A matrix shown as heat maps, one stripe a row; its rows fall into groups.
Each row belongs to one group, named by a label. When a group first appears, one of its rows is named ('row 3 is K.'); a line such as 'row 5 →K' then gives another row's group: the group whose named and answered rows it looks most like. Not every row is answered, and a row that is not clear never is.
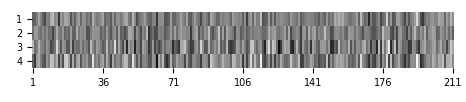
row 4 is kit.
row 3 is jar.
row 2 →jar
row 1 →kit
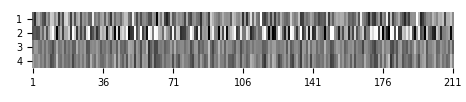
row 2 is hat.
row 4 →jar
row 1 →kit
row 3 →jar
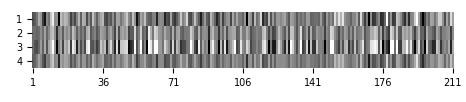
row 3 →hat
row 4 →kit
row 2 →hat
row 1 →kit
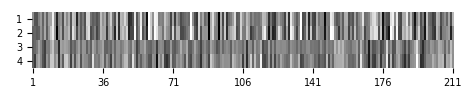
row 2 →hat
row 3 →kit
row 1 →hat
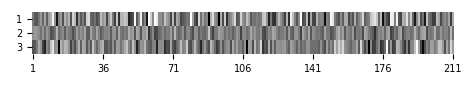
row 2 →jar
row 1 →hat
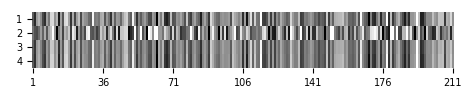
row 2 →hat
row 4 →kit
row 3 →kit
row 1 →kit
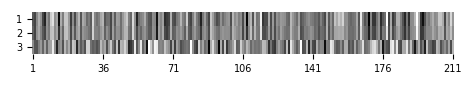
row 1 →kit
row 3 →hat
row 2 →kit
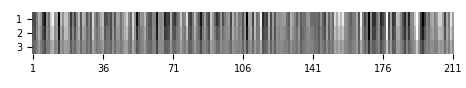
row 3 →kit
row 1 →kit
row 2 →kit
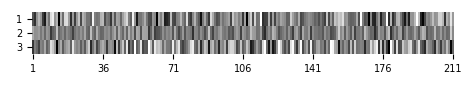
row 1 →kit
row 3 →hat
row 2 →jar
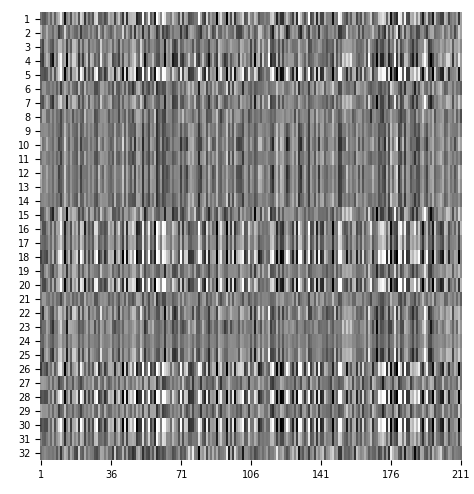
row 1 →hat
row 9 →jar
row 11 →jar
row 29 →jar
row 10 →jar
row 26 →hat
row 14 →jar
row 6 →jar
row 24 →kit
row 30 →hat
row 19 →kit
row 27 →jar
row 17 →hat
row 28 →hat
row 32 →jar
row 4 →kit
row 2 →jar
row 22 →kit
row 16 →hat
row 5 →hat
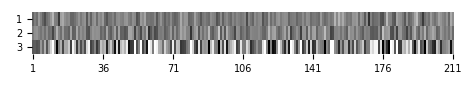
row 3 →hat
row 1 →kit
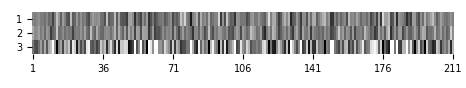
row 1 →jar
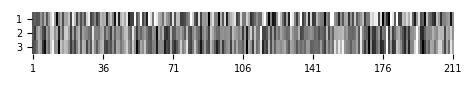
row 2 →kit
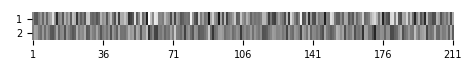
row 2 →jar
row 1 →hat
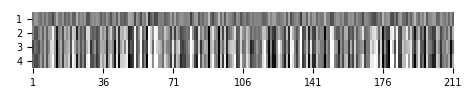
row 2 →hat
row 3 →hat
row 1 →jar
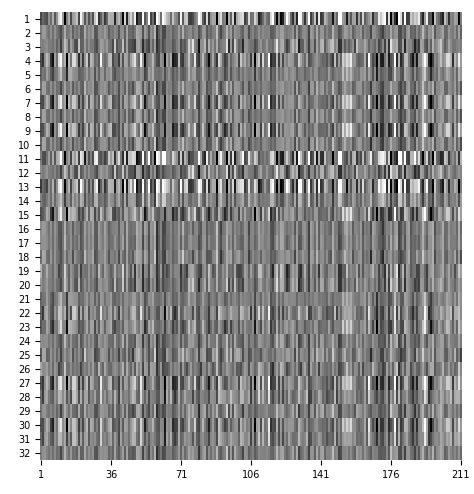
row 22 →kit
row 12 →jar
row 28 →kit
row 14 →hat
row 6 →jar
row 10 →jar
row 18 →jar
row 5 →kit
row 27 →kit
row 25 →jar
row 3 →jar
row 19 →jar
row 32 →jar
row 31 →kit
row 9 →kit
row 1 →hat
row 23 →kit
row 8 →jar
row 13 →hat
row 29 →jar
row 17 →jar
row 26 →jar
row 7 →kit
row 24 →jar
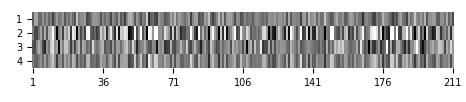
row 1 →jar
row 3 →kit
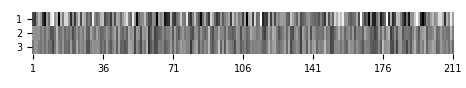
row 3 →jar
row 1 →kit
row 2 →jar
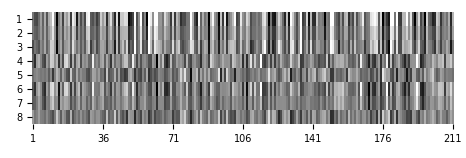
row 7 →kit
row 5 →jar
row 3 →hat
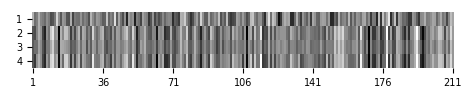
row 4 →kit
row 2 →kit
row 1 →jar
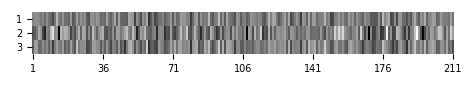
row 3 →jar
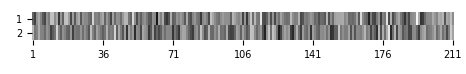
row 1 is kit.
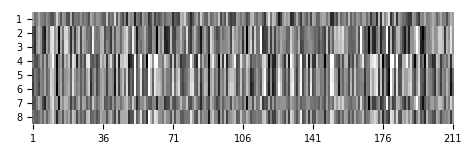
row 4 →hat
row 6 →hat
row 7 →kit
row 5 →hat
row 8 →hat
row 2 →kit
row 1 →jar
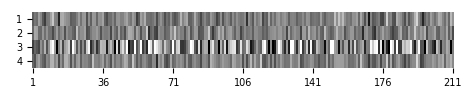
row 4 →kit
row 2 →jar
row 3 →hat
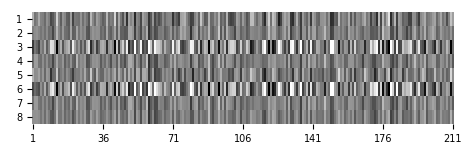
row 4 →jar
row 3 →hat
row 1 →jar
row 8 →jar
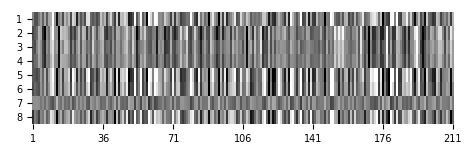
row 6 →hat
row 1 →hat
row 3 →kit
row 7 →jar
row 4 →kit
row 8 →hat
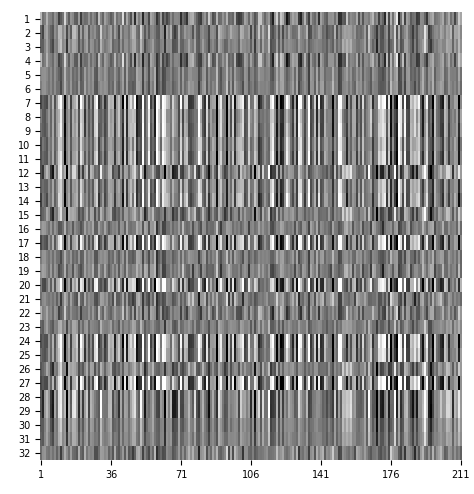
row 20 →hat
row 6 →jar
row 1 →jar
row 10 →hat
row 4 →jar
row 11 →hat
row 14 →hat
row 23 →kit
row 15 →kit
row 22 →jar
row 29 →kit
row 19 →jar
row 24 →hat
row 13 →hat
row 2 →kit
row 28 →kit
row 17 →hat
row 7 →hat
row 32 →jar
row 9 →hat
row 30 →kit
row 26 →kit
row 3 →kit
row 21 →jar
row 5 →jar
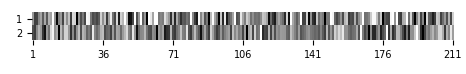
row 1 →hat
